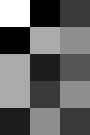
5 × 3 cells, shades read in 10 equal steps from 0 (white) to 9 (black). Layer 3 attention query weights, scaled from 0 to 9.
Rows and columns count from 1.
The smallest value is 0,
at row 1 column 1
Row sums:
16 16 17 14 19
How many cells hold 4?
3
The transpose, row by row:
0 9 3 3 8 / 9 3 8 7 4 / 7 4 6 4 7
